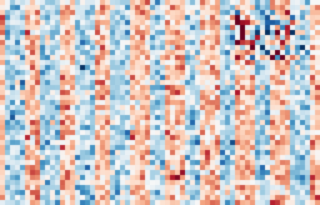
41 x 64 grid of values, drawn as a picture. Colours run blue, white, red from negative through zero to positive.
Average level on the scale: 50%. Slope: none. Stripes: upright, repeating 9 times. Odd patch: rougher, in the top right.
